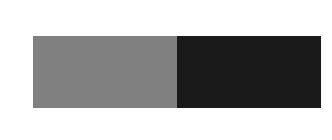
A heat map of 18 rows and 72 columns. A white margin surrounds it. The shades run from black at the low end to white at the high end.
It is made of 1 by 2 panels. Panel 1,1: middling, flat. Panel 1,2: very low, flat.
